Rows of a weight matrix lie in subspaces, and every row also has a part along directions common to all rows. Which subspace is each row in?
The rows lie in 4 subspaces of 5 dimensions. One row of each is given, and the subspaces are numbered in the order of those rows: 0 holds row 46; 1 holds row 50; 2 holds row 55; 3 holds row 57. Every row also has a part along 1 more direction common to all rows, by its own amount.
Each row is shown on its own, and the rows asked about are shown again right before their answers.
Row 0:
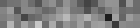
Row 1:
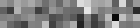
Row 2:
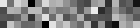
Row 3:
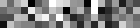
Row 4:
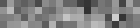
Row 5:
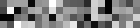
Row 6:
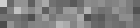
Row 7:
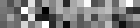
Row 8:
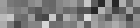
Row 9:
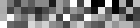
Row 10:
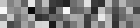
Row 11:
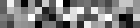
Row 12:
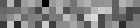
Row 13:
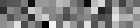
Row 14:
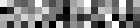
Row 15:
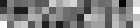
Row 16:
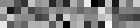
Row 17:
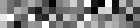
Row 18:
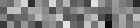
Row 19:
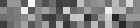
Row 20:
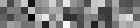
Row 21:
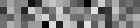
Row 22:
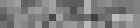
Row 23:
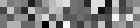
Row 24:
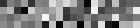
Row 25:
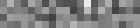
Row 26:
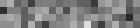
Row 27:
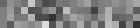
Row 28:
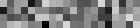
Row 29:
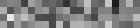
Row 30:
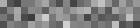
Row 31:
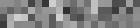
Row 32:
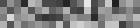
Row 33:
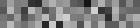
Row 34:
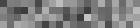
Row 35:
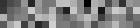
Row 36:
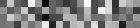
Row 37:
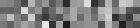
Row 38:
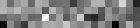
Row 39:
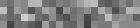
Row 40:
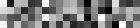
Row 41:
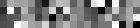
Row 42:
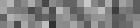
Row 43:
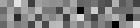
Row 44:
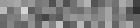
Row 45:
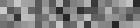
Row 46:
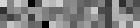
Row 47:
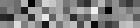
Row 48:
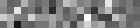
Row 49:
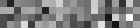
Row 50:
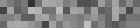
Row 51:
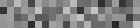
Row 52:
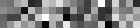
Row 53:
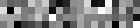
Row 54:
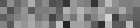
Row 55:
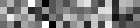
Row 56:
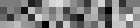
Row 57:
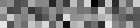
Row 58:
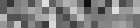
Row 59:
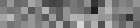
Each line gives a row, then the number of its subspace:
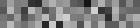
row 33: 1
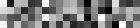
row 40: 2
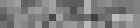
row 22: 2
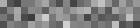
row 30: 0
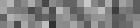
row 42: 2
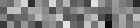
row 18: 3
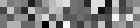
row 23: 3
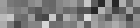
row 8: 3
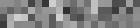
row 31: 2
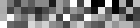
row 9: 3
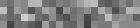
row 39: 1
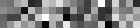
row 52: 0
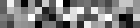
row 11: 1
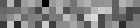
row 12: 2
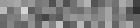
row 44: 0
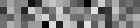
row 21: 1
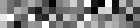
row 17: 3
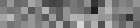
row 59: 1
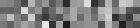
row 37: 1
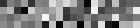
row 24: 0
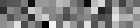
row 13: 2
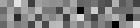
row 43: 0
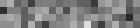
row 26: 1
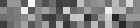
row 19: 3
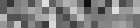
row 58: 2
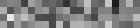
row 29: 2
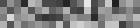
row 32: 2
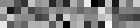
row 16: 3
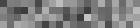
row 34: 0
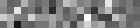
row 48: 3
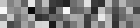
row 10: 2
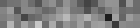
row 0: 1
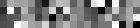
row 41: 3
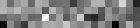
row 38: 0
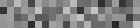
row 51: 0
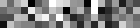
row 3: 2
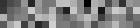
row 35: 2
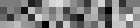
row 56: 0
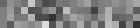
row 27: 3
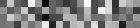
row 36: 2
